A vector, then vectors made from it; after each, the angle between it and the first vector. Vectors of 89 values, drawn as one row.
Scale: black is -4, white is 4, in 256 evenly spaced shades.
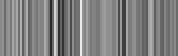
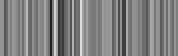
nearly parallel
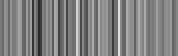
orthogonal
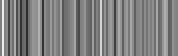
orthogonal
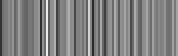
orthogonal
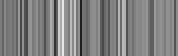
nearly opposite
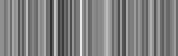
nearly parallel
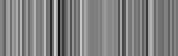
nearly parallel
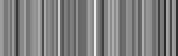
orthogonal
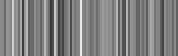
nearly parallel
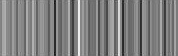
orthogonal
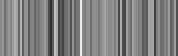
nearly parallel
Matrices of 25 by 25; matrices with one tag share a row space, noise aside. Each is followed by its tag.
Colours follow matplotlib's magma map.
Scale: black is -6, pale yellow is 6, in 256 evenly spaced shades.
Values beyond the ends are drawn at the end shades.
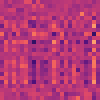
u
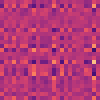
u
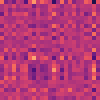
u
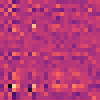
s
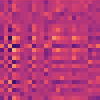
s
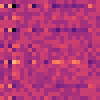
s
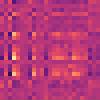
s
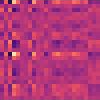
s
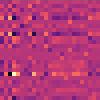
s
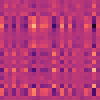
u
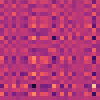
u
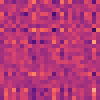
u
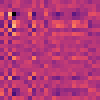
s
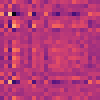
s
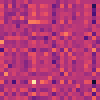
u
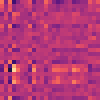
s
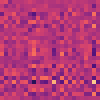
u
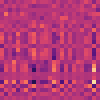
u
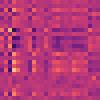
s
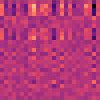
u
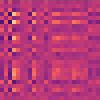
s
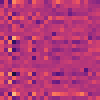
s
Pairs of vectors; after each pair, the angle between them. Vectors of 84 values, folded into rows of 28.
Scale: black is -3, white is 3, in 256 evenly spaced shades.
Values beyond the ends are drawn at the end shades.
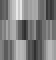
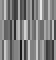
partly opposed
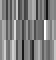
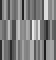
partly opposed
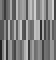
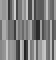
partly opposed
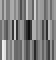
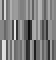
nearly parallel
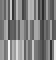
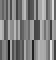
nearly opposite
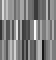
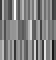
orthogonal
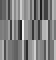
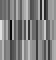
partly aligned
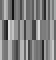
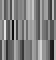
partly opposed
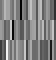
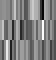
partly aligned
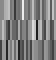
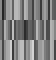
partly opposed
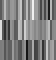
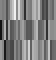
orthogonal
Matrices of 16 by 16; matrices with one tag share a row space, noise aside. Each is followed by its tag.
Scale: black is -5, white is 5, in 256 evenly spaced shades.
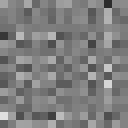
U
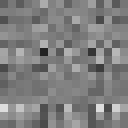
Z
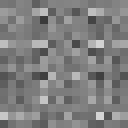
Z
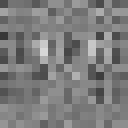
Z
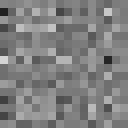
U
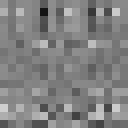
Z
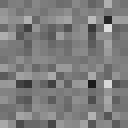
U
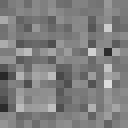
U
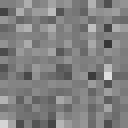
U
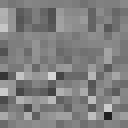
U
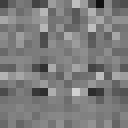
Z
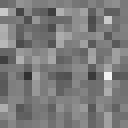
U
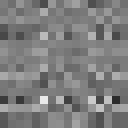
Z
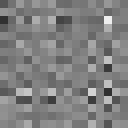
U
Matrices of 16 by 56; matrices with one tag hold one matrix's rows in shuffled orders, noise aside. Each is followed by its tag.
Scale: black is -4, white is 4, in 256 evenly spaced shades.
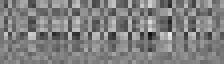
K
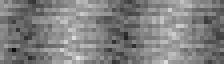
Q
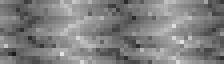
Q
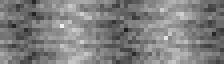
Q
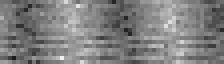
Q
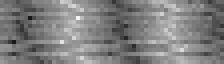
Q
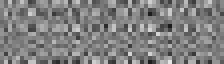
K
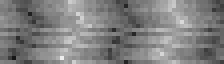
Q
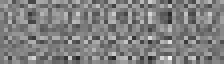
K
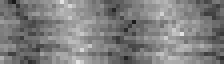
Q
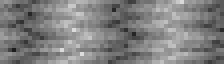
Q
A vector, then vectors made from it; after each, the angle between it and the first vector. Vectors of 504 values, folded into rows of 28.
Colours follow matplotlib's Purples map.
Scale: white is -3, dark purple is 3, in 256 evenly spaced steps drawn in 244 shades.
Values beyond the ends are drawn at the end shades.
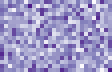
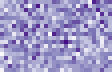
partly opposed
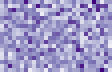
nearly opposite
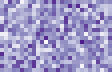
partly aligned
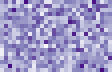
nearly opposite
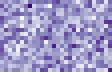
partly aligned
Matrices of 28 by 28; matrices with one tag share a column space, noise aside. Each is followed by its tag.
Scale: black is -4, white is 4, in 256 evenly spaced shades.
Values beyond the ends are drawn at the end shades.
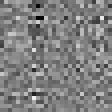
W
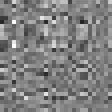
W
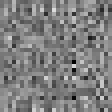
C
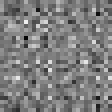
C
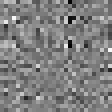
W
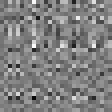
W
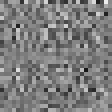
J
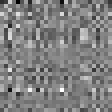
J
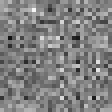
C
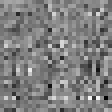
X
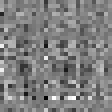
X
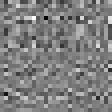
W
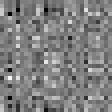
C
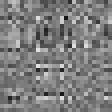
W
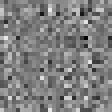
C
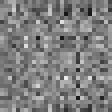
C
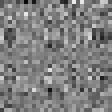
J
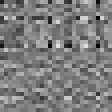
W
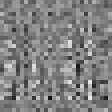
X
